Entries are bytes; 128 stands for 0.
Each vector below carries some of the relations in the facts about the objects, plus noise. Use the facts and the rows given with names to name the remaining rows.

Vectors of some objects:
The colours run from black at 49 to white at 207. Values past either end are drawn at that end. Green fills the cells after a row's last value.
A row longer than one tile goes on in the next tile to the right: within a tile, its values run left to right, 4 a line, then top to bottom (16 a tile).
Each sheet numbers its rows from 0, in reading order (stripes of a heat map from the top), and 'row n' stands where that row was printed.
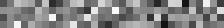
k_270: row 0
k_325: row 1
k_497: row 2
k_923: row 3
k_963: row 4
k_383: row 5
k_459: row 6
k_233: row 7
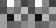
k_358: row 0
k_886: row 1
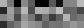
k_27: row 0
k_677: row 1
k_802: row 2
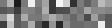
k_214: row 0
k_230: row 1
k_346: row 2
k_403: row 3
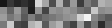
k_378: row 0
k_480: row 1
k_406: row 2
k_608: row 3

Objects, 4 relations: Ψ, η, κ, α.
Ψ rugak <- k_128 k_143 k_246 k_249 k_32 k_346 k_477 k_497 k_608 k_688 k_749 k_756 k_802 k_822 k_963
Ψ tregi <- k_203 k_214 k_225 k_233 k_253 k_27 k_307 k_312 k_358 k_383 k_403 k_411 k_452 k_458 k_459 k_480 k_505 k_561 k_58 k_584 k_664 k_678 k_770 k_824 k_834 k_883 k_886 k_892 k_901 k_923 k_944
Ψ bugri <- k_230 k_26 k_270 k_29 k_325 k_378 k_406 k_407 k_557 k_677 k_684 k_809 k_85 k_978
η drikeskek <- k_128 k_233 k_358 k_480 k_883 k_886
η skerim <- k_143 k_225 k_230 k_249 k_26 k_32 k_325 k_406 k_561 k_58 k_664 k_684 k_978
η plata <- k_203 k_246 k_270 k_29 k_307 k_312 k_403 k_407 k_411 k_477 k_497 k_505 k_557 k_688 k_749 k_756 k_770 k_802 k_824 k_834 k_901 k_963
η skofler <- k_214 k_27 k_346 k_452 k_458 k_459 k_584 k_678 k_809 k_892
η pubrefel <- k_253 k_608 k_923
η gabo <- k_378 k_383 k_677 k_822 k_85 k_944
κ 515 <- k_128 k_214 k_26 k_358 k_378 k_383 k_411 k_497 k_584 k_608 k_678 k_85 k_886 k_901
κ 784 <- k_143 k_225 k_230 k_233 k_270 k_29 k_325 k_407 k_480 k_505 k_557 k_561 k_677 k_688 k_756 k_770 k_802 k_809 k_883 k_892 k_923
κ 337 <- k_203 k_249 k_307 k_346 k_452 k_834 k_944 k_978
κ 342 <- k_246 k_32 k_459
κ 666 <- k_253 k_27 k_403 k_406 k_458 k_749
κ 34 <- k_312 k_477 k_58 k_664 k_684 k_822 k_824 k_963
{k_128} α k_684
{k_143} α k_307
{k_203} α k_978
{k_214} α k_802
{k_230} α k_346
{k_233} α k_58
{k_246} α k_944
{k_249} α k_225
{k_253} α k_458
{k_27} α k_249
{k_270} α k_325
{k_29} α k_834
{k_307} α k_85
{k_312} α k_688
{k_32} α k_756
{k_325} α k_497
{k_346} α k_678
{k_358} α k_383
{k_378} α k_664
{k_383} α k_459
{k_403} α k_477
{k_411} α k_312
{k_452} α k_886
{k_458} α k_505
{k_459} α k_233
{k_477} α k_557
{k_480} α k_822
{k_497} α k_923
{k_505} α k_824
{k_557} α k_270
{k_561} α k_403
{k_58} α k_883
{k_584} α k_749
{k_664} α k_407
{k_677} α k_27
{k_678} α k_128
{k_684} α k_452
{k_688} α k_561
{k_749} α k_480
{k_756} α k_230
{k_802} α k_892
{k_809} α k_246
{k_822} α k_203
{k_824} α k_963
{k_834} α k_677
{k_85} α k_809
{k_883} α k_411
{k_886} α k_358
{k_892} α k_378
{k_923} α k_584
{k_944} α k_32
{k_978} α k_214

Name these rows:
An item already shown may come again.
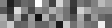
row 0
k_85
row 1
k_886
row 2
k_458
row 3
k_403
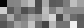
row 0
k_407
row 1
k_143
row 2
k_403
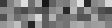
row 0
k_749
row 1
k_892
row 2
k_246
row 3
k_203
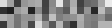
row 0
k_809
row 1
k_584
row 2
k_32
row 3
k_307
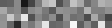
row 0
k_664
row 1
k_497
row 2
k_557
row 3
k_688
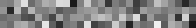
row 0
k_246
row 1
k_688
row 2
k_452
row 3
k_58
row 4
k_978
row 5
k_477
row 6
k_383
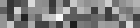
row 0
k_944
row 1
k_684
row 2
k_253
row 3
k_756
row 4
k_411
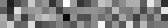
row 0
k_85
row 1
k_58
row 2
k_128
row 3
k_270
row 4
k_312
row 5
k_883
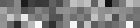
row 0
k_664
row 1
k_822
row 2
k_270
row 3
k_561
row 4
k_557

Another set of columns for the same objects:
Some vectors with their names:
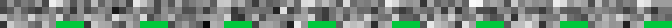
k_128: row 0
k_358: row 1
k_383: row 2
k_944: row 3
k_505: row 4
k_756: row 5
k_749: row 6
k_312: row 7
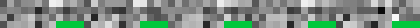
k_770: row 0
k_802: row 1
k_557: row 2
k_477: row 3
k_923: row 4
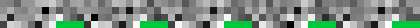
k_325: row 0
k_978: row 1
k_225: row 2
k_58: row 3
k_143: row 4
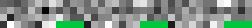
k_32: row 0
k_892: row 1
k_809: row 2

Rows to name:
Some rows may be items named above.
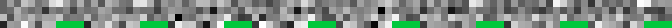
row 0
k_584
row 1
k_458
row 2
k_978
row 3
k_230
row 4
k_561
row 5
k_233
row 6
k_128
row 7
k_756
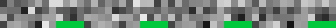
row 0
k_944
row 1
k_883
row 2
k_677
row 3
k_822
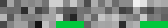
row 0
k_677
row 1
k_403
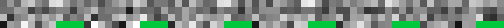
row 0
k_214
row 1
k_684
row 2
k_27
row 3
k_452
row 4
k_480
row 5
k_378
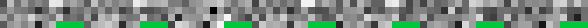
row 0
k_411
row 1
k_497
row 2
k_325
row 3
k_307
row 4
k_459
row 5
k_85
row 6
k_677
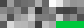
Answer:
k_246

